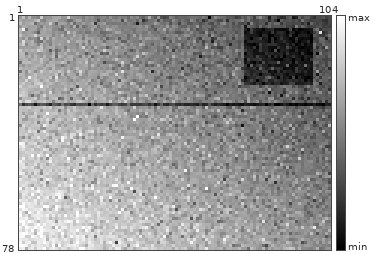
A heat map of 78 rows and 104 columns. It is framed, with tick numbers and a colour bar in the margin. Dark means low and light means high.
In the top right lies a patch that is lower than the rest. The ninth with the highest average is the bottom left. Row 30 stands out from the rest. Values rise toward the bottom left.
